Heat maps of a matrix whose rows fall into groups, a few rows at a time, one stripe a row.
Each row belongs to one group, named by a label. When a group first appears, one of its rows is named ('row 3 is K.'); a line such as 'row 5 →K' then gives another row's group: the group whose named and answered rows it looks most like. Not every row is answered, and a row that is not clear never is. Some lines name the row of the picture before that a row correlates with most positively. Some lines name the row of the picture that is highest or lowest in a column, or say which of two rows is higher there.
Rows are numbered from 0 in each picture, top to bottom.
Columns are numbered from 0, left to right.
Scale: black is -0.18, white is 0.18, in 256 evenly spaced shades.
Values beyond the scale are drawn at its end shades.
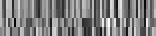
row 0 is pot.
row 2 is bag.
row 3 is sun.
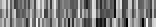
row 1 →sun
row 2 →sun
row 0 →sun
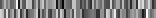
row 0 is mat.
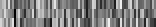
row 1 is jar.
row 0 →sun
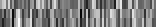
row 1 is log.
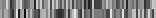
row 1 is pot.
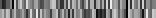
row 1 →sun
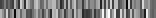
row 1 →bag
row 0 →mat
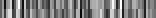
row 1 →log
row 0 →log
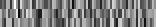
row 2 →pot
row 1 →pot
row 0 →sun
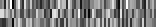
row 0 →log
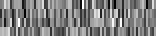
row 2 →log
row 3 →pot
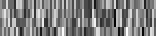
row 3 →log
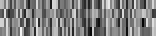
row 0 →bag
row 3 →sun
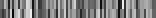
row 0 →mat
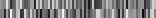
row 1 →log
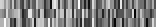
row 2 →jar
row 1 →jar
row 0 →bag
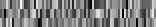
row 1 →log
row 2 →pot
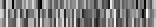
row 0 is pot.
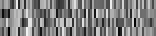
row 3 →mat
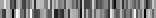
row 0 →jar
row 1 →pot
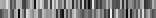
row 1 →mat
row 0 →jar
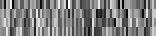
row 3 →jar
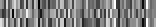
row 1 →mat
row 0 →bag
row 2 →bag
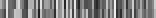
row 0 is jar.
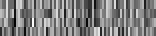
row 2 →jar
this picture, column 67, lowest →1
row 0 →jar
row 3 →log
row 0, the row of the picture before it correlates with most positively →0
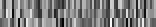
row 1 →pot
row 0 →pot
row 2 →mat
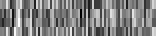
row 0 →jar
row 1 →log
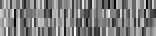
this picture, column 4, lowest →3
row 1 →bag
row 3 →bag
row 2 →jar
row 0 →sun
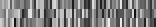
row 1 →jar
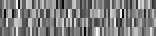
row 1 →log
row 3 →log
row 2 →jar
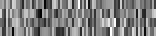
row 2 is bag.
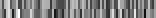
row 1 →pot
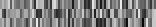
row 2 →sun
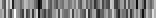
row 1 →bag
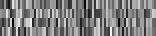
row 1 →jar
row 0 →mat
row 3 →log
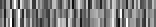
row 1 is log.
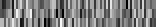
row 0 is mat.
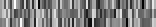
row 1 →sun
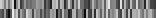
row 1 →mat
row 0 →bag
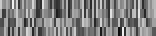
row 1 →pot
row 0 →pot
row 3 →mat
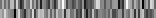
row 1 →jar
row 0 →log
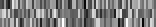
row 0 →mat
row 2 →log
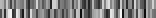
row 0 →bag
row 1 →log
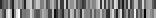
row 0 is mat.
